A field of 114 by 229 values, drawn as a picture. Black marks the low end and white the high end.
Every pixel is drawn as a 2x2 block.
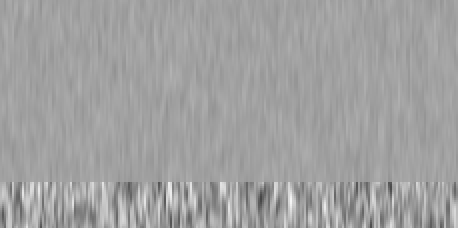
Histogram: heavy tails on both sides. Seam: horizontal, 80% of the way down, the top part calmer. Grain: streaks running down. Slope: none.
